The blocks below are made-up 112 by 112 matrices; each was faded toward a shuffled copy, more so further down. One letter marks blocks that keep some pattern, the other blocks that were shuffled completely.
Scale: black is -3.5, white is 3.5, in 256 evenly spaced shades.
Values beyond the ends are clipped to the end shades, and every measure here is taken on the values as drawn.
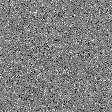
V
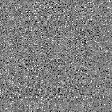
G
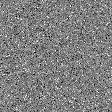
V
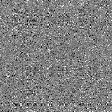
G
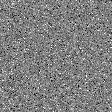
V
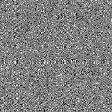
G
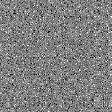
G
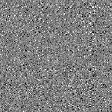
G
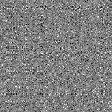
G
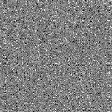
G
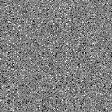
G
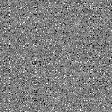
G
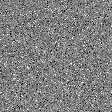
V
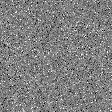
V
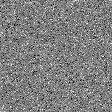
V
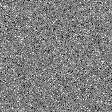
V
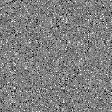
G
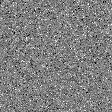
V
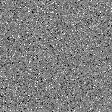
V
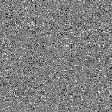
G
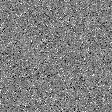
V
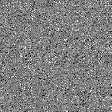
G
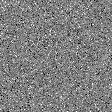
V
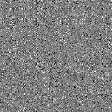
G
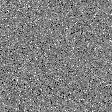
V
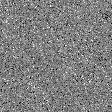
V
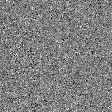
V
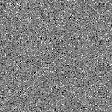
G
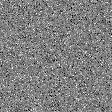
V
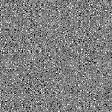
G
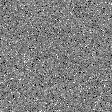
V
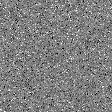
V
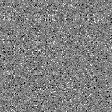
G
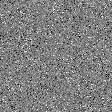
V
